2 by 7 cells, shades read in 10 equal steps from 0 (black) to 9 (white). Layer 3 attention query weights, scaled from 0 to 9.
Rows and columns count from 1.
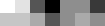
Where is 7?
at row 2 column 1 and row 2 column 2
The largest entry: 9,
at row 1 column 1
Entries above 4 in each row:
4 6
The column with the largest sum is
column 1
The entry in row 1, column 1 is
9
